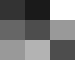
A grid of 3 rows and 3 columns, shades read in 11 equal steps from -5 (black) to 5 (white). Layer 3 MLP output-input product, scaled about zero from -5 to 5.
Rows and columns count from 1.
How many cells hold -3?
1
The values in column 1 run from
-3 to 1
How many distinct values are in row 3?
3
